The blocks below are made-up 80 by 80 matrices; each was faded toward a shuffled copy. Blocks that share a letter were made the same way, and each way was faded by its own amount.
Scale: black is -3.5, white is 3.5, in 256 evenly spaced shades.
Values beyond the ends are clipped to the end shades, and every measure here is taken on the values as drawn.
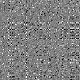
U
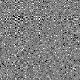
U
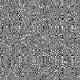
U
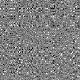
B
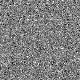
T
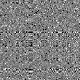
B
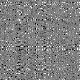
U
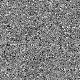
T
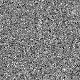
T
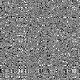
B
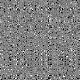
U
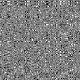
U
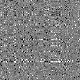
U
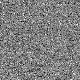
T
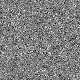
T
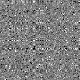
B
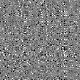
U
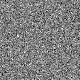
T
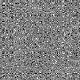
B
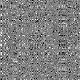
U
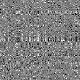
B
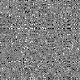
B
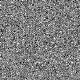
T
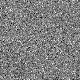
T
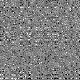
B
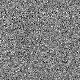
T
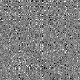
U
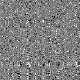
U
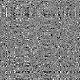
U
